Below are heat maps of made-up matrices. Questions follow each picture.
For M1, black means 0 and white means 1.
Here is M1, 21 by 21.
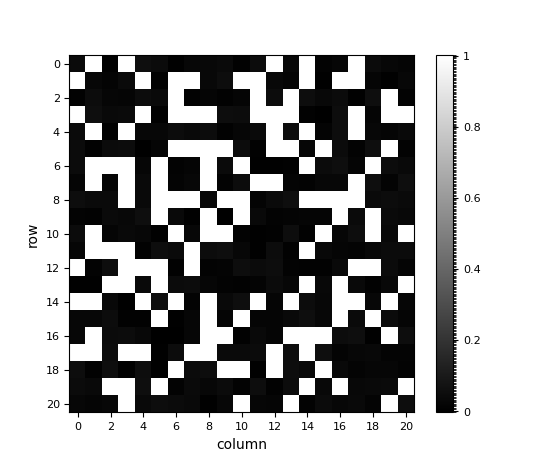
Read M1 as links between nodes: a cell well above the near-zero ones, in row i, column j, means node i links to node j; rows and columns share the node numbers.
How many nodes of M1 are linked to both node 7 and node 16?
2
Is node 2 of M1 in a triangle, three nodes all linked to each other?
no
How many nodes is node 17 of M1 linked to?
8
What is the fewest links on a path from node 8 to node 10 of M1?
1
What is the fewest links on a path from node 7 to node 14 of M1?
2
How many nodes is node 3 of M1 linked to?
11
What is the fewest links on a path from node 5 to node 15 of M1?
1
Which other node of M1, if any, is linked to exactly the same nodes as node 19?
node 13
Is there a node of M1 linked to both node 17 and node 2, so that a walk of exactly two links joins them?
no
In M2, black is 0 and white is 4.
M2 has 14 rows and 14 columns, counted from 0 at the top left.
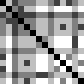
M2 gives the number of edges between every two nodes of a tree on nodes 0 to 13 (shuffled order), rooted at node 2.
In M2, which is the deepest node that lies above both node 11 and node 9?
0
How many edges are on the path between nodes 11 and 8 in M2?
3
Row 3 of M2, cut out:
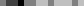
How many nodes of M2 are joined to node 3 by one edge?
2
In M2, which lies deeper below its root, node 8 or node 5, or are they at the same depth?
the same depth
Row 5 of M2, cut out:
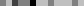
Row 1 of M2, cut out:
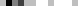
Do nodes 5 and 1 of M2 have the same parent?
no
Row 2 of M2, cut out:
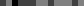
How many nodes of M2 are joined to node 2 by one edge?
6
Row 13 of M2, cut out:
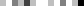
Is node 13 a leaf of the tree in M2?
yes
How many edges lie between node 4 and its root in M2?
1
